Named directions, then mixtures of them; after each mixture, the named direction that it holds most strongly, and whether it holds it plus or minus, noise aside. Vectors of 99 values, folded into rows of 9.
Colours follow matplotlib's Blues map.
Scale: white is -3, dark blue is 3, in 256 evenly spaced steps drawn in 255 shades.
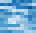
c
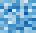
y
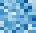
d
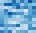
c, plus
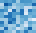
y, minus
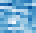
c, plus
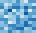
y, plus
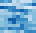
c, minus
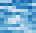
c, plus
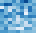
y, minus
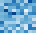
d, minus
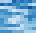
c, plus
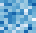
d, minus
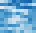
c, plus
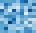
y, minus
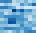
c, minus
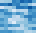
c, plus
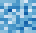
y, plus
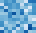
d, minus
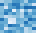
y, plus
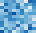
d, minus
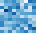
d, minus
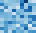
d, plus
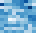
c, plus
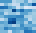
c, minus
